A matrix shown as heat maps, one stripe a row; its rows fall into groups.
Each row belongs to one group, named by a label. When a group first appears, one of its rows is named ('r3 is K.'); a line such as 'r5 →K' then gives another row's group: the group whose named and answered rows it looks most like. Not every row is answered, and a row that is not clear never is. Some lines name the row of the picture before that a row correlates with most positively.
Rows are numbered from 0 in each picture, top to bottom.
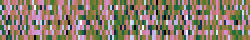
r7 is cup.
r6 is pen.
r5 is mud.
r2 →mud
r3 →pen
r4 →cup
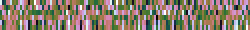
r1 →cup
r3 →mud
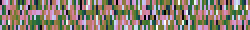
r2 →pen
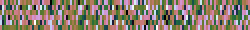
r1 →cup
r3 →pen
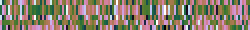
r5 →pen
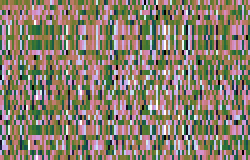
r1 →mud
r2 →pen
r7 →cup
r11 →cup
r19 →cup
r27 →pen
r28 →cup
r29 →cup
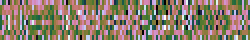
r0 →pen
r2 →mud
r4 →mud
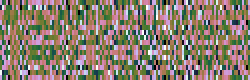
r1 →cup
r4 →cup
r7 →mud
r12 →mud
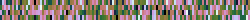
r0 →cup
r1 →mud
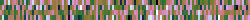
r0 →mud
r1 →cup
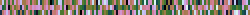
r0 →mud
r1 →pen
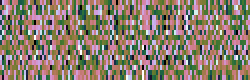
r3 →pen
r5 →pen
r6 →cup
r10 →cup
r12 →pen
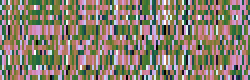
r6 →pen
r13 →cup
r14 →pen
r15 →mud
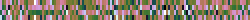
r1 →pen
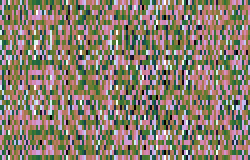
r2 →cup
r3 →pen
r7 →mud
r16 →pen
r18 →mud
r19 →mud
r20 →cup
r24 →pen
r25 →mud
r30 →pen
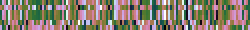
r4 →mud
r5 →pen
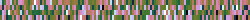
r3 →cup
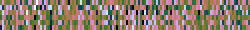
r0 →cup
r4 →mud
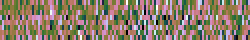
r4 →mud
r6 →mud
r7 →cup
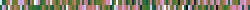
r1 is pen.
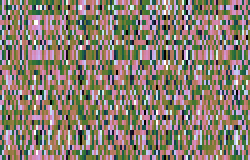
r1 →cup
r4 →cup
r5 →pen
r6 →mud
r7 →cup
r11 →pen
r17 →mud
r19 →cup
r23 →pen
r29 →mud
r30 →cup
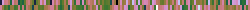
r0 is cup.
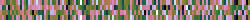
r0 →cup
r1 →pen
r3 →cup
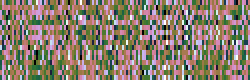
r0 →cup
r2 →pen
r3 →cup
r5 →pen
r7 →pen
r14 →mud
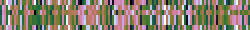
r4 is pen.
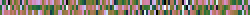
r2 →mud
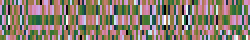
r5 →pen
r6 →mud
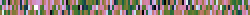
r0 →pen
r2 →mud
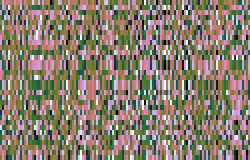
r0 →mud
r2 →pen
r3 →mud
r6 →cup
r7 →cup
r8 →pen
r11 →mud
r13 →pen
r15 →cup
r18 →mud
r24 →cup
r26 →cup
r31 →cup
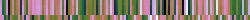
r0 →pen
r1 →pen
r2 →pen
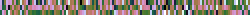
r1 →pen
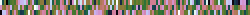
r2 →cup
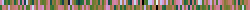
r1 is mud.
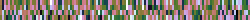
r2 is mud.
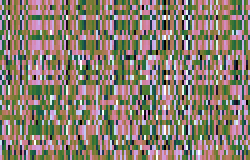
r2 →pen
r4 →pen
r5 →pen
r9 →pen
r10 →mud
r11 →mud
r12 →cup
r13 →cup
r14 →pen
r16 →pen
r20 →cup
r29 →pen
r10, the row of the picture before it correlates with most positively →1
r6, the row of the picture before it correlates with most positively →0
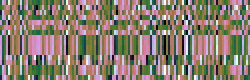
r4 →pen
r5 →mud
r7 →pen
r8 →pen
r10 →pen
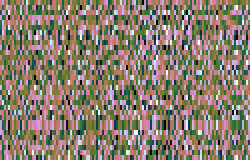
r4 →mud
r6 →cup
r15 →cup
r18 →mud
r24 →pen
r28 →mud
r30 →mud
